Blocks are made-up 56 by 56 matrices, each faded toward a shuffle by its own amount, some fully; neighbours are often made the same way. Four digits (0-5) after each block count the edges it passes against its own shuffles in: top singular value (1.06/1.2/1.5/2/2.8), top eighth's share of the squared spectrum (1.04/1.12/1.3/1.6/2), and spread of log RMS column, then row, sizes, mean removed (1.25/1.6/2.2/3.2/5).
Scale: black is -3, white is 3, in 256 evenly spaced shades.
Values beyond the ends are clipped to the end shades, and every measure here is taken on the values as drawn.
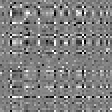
5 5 3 4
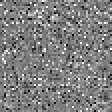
3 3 1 1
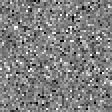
0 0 0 0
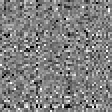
4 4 2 2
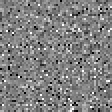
3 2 0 1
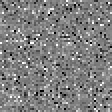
2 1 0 0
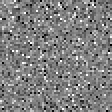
2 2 1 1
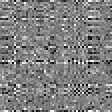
4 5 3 3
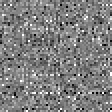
4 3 1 2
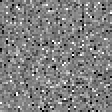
1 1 0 0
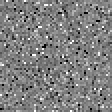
1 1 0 0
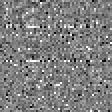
4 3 0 2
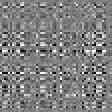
5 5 4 4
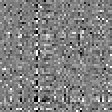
4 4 3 2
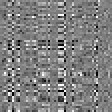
5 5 4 3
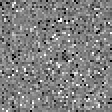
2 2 1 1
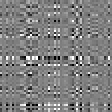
5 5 4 4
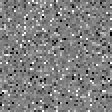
2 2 0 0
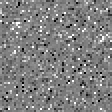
0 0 0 0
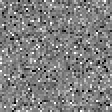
0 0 0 0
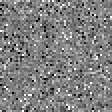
2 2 0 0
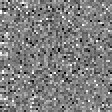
3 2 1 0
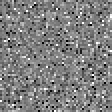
2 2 1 0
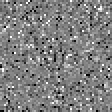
1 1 0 0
